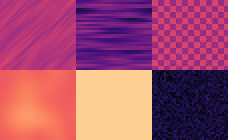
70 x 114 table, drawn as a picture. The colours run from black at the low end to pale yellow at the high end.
It is made of 2 by 3 panels. Panel 1,1: middling, slanting up to the right, faint in contrast. Panel 1,2: low, streaked across. Panel 1,3: middling, checkered. Panel 2,1: high, smooth, faint in contrast. Panel 2,2: very high, flat. Panel 2,3: very low, fine-grained, faint in contrast.
